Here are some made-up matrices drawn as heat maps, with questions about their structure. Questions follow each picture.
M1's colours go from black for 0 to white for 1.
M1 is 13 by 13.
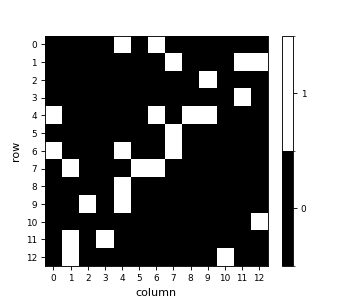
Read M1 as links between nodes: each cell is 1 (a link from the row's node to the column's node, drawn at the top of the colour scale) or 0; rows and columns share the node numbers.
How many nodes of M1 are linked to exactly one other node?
5
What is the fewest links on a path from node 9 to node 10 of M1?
6
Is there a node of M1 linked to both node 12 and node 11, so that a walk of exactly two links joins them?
yes
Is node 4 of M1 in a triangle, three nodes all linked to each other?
yes
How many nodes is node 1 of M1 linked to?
3
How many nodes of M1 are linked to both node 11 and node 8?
0
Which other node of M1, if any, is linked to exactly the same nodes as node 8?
none
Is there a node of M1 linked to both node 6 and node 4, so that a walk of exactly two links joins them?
yes
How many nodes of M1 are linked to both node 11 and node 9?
0
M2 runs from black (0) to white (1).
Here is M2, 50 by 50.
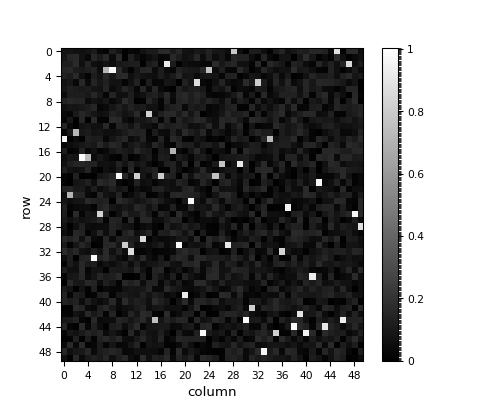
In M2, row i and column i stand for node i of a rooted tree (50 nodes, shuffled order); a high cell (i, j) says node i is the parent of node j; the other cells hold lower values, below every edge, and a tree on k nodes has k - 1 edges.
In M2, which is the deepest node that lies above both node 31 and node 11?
32
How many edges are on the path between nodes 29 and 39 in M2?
4
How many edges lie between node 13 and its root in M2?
3
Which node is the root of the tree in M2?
44
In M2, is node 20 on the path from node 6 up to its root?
yes
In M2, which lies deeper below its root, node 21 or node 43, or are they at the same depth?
node 21
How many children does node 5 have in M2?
2
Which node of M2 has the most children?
20
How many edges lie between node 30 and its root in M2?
2
